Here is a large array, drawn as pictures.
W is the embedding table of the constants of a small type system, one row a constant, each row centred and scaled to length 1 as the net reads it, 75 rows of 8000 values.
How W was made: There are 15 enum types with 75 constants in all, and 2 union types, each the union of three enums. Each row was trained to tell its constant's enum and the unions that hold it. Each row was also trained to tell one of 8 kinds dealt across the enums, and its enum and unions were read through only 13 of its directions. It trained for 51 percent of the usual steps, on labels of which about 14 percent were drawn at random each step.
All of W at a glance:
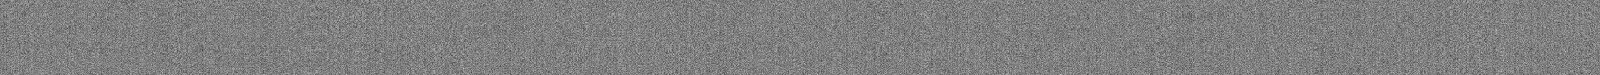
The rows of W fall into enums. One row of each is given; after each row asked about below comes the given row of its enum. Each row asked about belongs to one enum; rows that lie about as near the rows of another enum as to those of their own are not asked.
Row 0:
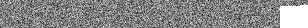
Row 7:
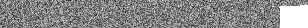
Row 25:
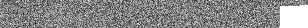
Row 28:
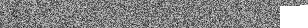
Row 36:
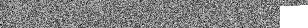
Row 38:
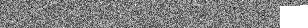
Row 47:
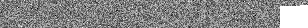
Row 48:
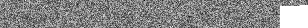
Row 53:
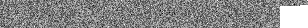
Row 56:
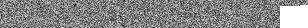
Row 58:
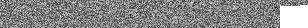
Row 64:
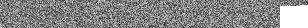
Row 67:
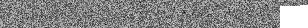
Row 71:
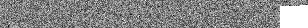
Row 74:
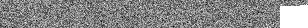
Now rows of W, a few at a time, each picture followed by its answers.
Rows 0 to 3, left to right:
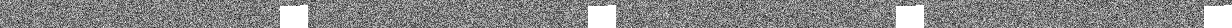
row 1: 47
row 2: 47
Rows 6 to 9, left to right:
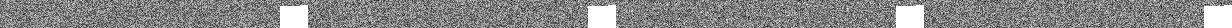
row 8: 48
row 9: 0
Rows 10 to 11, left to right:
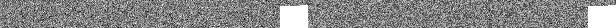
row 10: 48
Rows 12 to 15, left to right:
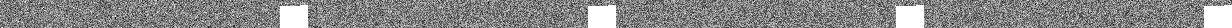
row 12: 25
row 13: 53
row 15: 53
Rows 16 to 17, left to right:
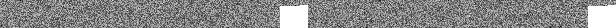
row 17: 74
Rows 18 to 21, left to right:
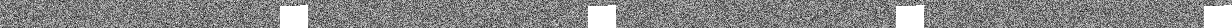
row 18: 67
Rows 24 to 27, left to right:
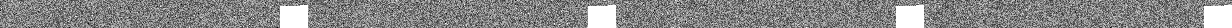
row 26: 38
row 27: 38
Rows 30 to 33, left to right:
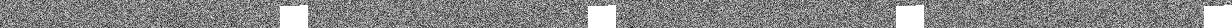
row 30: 71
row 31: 53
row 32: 74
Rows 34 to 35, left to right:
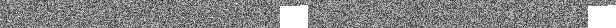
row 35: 47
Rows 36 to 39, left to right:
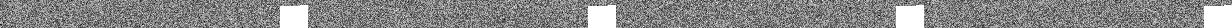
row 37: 71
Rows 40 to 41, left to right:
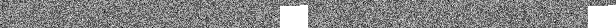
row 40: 47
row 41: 53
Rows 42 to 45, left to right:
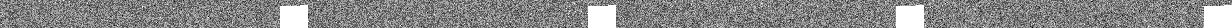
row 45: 67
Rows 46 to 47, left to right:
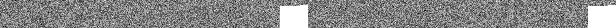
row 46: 38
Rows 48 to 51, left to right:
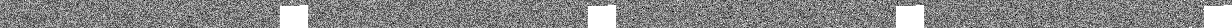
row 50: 48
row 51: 48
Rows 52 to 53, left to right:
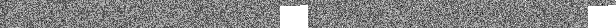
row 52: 58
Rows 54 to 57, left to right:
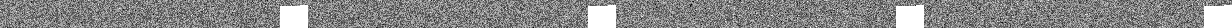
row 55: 47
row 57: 58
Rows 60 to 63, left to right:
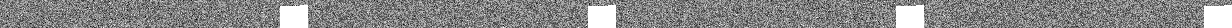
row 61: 38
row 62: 0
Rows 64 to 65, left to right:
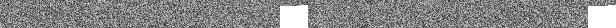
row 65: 53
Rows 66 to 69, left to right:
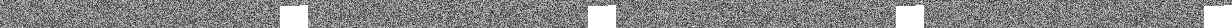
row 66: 71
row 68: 25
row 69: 74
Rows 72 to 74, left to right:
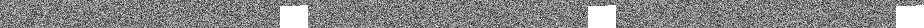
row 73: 48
